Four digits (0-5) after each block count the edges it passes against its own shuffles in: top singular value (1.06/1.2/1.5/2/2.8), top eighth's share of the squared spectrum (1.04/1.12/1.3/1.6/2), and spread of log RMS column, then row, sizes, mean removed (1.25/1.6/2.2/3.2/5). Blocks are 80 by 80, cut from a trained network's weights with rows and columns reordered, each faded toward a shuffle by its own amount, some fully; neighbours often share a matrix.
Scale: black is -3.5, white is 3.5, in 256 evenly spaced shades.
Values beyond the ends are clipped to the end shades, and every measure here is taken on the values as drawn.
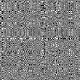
4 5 3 3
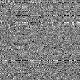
4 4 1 3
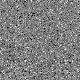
2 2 0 0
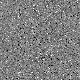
1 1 1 0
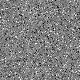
0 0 0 0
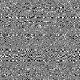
4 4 1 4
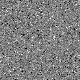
1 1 0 0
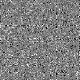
3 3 2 2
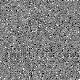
3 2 0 1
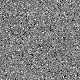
1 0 0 0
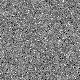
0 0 0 0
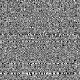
4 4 0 3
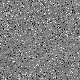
1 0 0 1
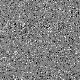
2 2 0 1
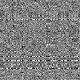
4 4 1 3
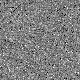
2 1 0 0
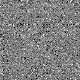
3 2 1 1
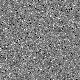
0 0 0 0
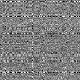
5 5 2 3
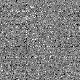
3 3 1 2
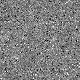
2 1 0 0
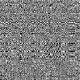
4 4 2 3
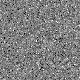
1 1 0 0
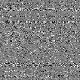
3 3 0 3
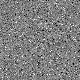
2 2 0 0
